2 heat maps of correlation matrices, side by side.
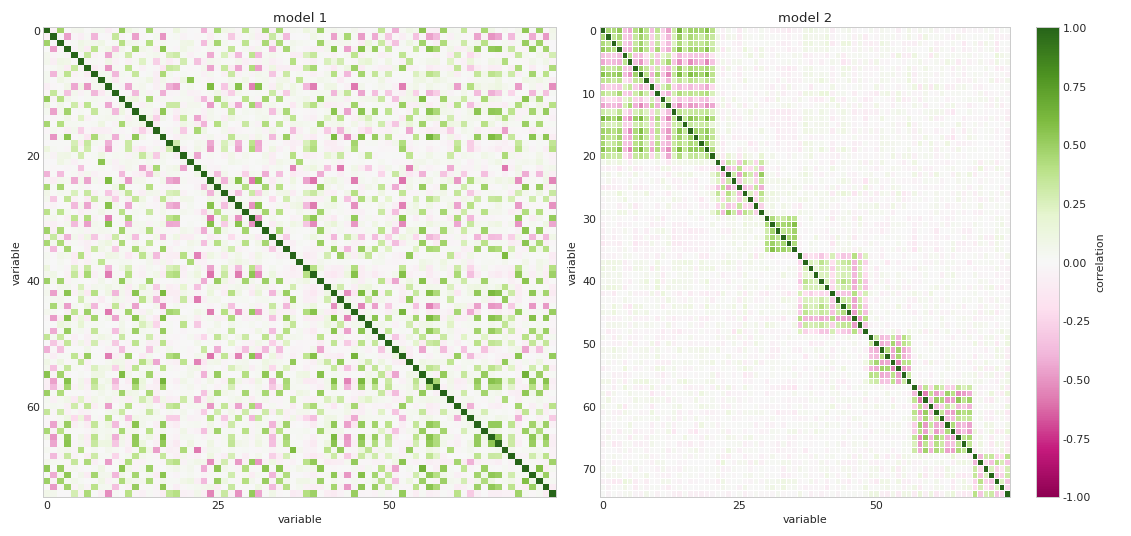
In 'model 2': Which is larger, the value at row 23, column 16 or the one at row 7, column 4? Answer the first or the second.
the first
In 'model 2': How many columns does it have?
75
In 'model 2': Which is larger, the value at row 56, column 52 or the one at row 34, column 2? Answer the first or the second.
the second
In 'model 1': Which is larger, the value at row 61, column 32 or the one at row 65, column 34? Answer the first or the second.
the first
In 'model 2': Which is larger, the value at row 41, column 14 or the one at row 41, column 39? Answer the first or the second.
the second
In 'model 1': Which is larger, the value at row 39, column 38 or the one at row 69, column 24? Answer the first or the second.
the first
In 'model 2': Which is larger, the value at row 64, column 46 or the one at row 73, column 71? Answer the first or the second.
the first
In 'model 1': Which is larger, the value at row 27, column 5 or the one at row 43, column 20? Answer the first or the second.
the second
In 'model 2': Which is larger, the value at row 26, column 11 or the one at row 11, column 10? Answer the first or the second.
the first
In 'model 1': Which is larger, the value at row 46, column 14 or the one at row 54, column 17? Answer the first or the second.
the second
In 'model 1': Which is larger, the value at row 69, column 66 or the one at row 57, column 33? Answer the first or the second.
the first
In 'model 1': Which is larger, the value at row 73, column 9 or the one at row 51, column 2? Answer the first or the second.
the first
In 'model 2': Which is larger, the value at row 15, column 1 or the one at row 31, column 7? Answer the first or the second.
the first
